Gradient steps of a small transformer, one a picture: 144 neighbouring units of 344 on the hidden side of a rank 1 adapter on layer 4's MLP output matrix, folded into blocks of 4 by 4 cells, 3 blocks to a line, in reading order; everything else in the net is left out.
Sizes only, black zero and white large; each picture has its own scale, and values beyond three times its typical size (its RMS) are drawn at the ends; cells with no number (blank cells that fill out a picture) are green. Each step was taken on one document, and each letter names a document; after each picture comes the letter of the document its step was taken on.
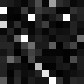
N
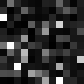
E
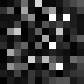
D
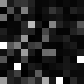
E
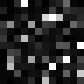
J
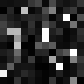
D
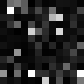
J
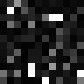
J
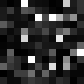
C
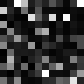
N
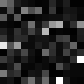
E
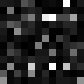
C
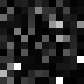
E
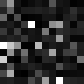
E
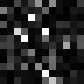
N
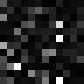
E
